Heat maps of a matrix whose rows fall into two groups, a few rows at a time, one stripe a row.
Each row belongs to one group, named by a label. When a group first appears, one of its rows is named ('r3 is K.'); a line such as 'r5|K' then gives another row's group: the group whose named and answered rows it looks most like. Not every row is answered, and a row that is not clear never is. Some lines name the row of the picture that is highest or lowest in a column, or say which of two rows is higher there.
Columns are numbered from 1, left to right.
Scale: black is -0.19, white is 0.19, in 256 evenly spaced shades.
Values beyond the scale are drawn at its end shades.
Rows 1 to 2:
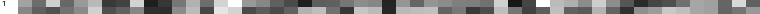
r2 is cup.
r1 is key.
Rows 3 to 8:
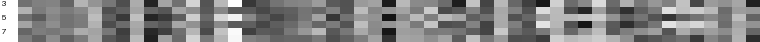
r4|cup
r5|key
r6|cup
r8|key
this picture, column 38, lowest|3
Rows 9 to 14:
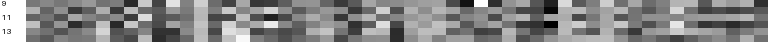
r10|key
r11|cup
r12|key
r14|key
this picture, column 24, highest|11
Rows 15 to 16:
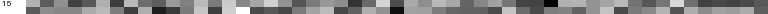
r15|key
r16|cup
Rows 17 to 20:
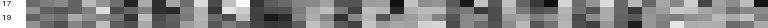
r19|cup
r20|cup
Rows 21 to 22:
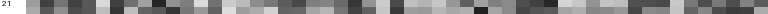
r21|key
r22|key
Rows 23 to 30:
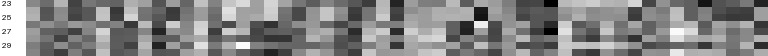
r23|key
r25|key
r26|cup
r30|cup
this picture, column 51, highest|26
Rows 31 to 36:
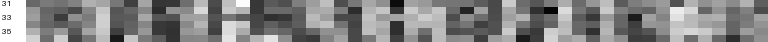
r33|cup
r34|cup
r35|cup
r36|key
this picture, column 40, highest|36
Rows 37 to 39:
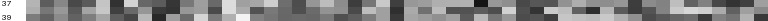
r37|key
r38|cup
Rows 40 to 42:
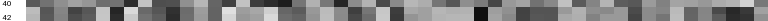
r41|key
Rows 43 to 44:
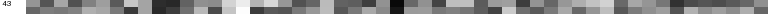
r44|cup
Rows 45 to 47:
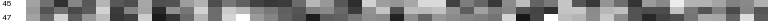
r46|key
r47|key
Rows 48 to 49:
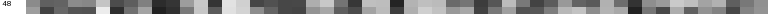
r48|cup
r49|key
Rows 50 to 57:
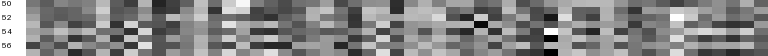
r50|key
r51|cup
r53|key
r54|cup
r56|cup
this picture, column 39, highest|52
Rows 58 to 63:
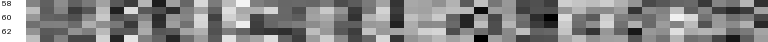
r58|key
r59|key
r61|cup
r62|cup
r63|key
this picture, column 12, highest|62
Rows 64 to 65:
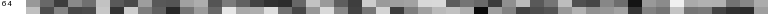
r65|key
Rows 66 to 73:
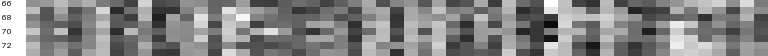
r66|cup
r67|key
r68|key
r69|cup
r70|key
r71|cup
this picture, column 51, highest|66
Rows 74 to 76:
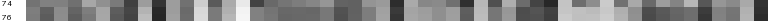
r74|cup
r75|key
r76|key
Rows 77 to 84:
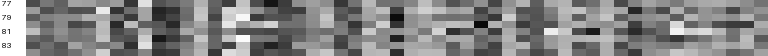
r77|cup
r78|key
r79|cup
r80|key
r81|cup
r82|key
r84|cup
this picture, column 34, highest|80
